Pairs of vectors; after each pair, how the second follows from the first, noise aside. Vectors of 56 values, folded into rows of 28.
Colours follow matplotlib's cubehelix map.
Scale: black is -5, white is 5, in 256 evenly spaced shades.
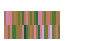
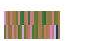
shuffled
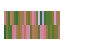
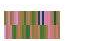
negated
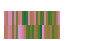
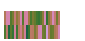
shuffled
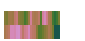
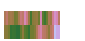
negated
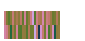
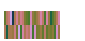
shuffled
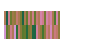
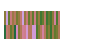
negated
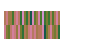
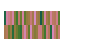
shuffled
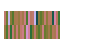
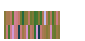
shuffled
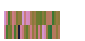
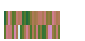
negated
